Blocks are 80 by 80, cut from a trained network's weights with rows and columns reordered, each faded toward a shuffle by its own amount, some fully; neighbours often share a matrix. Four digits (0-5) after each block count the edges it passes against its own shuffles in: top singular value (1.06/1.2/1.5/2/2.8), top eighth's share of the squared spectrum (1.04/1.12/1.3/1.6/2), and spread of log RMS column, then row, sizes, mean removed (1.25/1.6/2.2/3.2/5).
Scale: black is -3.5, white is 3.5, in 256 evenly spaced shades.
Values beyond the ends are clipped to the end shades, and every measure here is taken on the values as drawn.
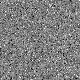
0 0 0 0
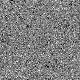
1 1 1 0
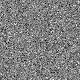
0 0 0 0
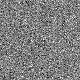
1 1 0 0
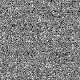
1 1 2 0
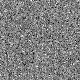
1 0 0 0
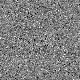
0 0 0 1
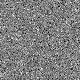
0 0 0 0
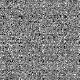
2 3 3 1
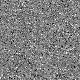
0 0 0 0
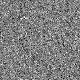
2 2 1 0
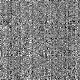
3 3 2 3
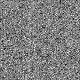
1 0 0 0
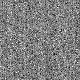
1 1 0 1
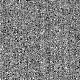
2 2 0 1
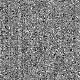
2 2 0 1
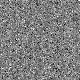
0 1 0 0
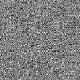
4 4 1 3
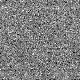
1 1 0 0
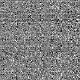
2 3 3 1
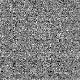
2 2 2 0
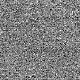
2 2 2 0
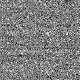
2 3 2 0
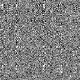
3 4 3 2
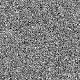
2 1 0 0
